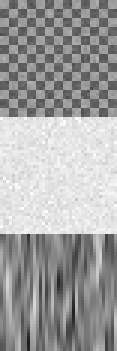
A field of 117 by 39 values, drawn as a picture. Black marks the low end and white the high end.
It is made of 3 by 1 panels. Panel 1,1: middling, checkered, strong in contrast. Panel 2,1: very high, fine-grained, faint in contrast. Panel 3,1: middling, streaked downward, strong in contrast.
